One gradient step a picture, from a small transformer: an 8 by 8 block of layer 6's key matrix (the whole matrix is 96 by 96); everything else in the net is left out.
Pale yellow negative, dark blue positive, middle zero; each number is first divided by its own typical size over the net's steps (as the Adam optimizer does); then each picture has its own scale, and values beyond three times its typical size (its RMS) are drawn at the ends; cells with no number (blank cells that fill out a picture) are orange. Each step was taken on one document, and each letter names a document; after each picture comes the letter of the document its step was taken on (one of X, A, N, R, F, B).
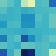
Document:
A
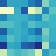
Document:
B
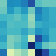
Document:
A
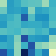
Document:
A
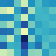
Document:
B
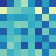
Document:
B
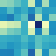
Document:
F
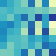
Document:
F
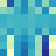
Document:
A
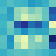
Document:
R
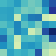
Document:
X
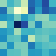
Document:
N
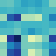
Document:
X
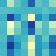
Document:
F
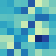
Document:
N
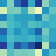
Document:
B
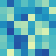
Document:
X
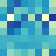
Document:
F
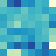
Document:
A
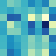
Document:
X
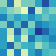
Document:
N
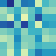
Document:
N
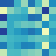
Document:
B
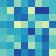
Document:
N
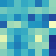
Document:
F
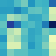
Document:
R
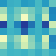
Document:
R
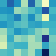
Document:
B
